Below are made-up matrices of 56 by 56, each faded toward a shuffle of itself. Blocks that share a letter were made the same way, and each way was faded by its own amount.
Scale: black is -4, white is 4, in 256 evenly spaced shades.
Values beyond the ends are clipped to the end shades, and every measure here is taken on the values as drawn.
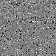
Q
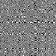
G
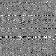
G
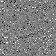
Q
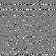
G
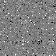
Q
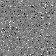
Q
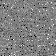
Q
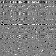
G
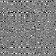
G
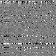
G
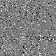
Q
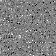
Q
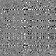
G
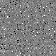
Q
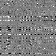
G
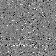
Q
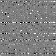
G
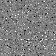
Q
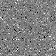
Q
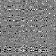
G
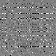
G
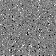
Q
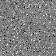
Q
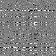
G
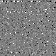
Q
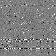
G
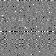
G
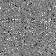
Q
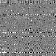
G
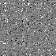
Q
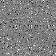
Q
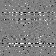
G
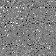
Q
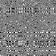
G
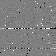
G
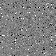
Q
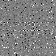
Q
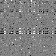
G
